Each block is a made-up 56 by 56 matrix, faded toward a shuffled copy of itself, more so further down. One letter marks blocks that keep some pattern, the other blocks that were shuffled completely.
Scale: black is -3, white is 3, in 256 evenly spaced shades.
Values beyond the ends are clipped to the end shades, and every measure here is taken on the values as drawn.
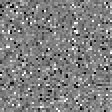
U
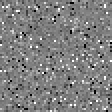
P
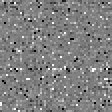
U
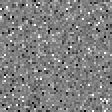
P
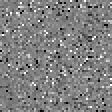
U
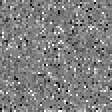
U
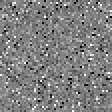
P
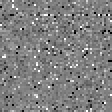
U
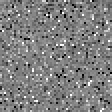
P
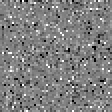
U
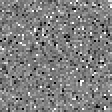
P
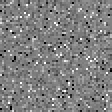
P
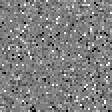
P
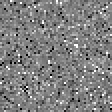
P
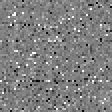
U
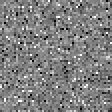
U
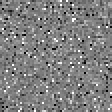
P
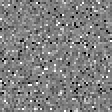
U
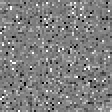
U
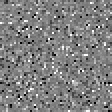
U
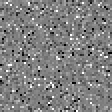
U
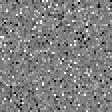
P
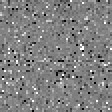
U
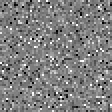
P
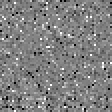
U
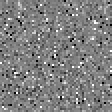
P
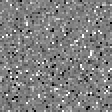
P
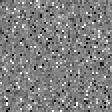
P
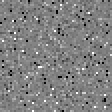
P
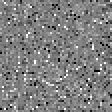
U
